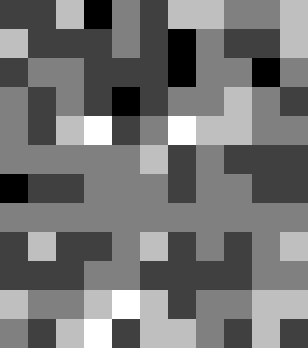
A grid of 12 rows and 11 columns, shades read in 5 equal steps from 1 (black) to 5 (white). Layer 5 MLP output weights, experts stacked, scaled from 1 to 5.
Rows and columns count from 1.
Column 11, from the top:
4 4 3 2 3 2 2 3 4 3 4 2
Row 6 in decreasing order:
4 3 3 3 3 3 3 2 2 2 2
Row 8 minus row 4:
0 1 0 1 2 1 0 0 -1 0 1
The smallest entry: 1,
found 6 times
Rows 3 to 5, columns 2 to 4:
3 3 2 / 2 3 2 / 2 4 5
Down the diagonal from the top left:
2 2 3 2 2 4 2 3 2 3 4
